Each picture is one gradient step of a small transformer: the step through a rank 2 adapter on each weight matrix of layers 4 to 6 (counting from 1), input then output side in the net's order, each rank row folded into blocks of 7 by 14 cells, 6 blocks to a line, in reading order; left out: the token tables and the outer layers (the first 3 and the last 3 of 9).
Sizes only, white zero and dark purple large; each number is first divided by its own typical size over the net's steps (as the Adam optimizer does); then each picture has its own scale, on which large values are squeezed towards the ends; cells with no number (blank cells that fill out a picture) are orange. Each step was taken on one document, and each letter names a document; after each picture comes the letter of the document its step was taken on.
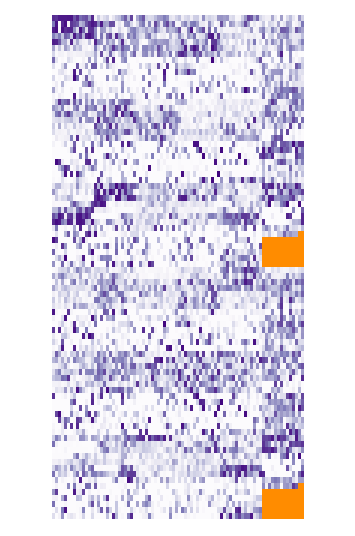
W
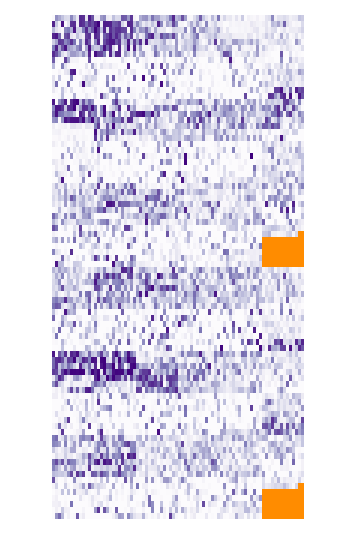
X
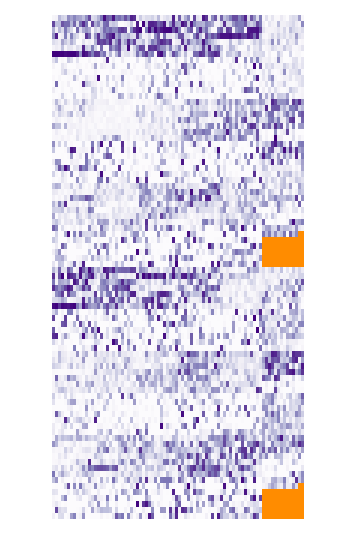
X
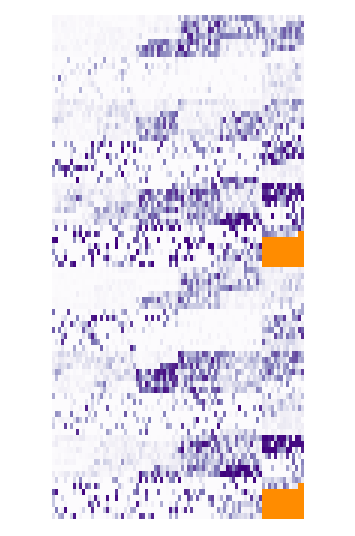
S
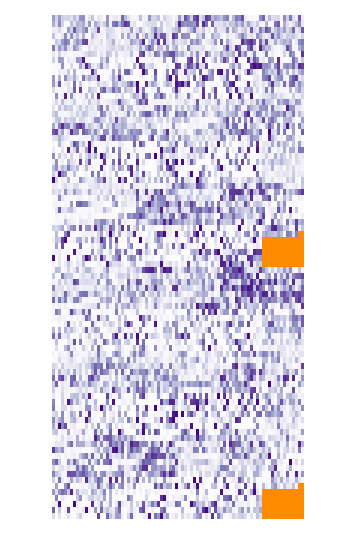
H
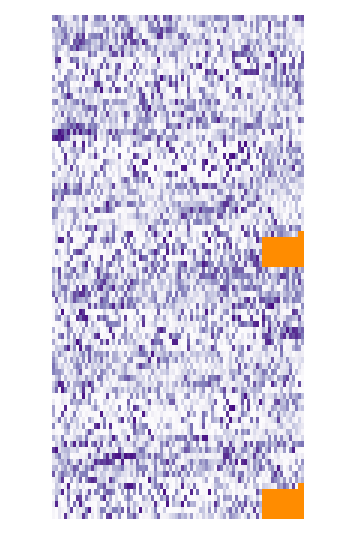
H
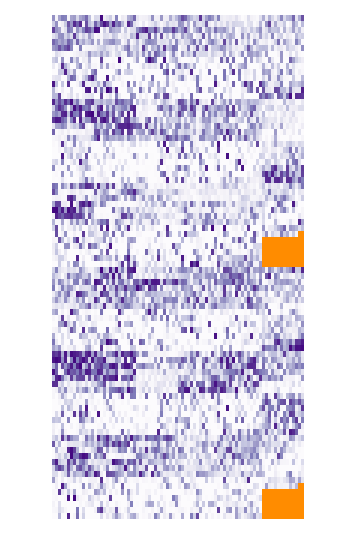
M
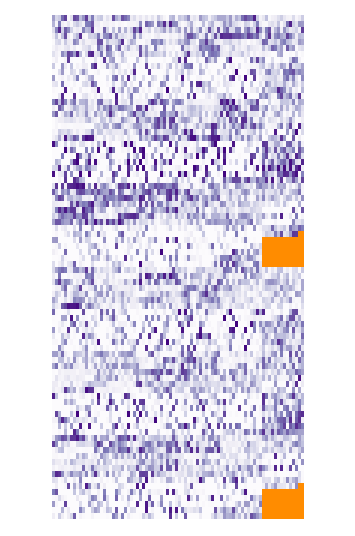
S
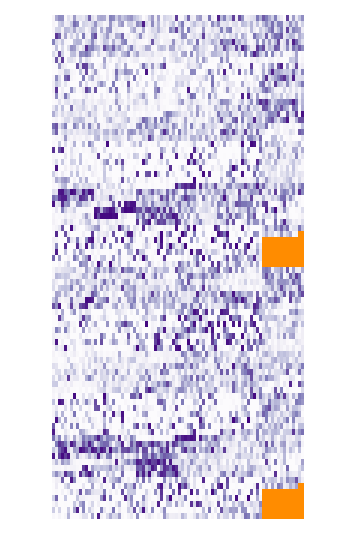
H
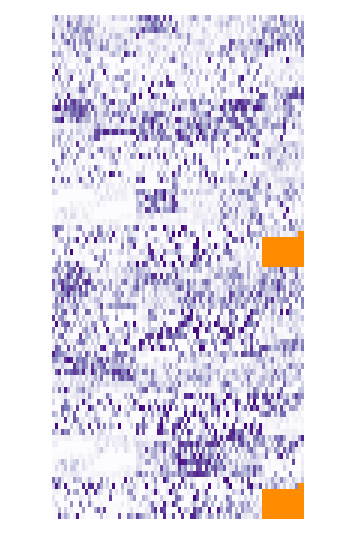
M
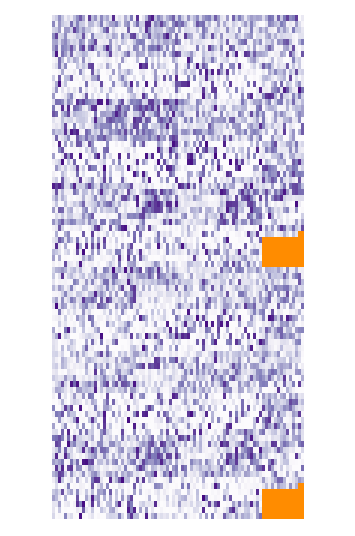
H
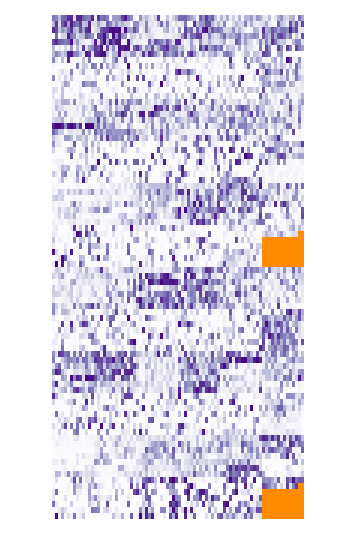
W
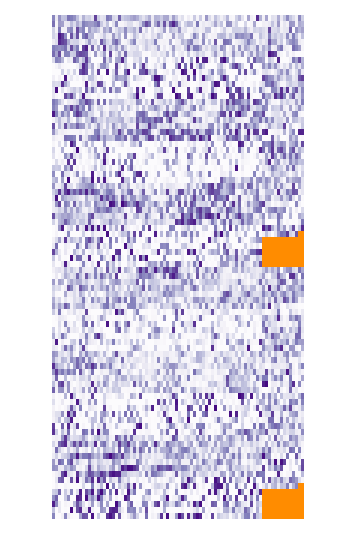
H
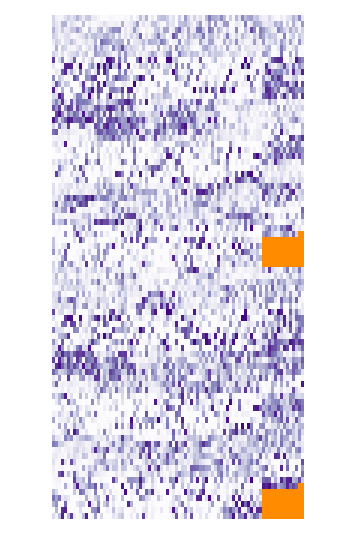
S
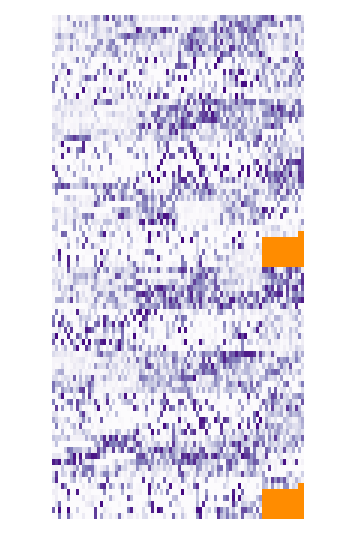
M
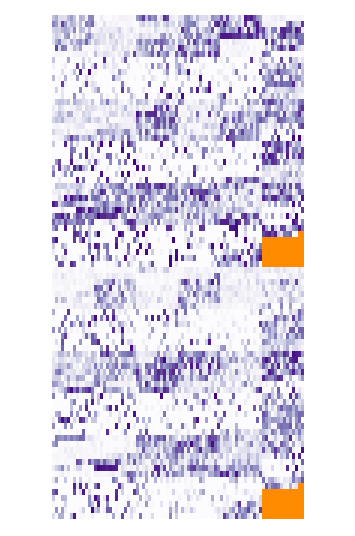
S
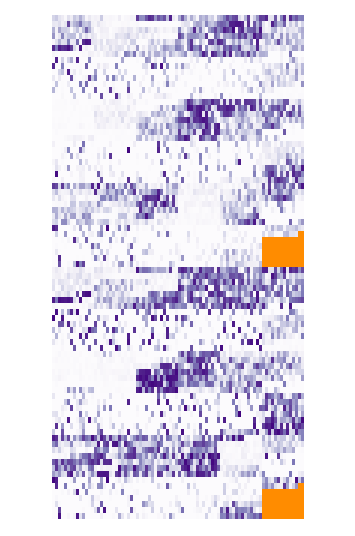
M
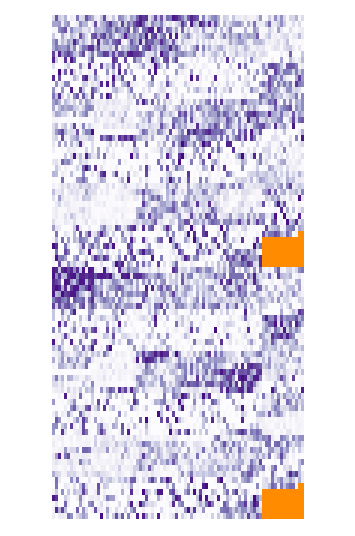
M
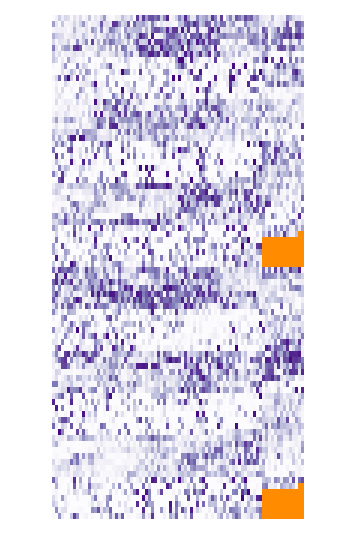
S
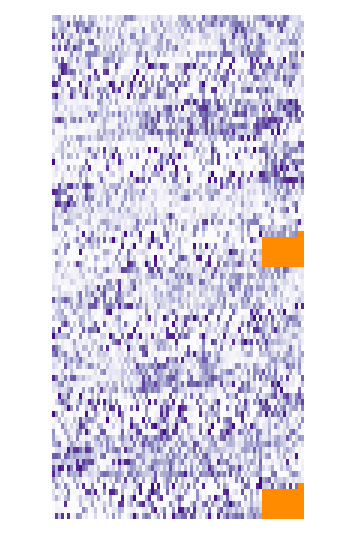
M
